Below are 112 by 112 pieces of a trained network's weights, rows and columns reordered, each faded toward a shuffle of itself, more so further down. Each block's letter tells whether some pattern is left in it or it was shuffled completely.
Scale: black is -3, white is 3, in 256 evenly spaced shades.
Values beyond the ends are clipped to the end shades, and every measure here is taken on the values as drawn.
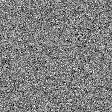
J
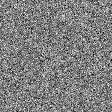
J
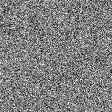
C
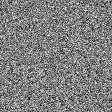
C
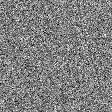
J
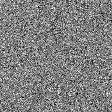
C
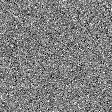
J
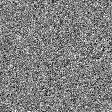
J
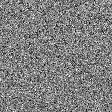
J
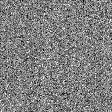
C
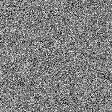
C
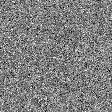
J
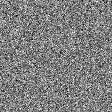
J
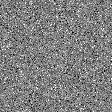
J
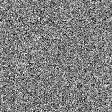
C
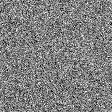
J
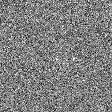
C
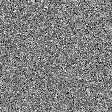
J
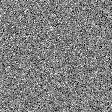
J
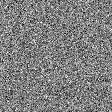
J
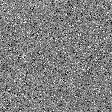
J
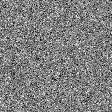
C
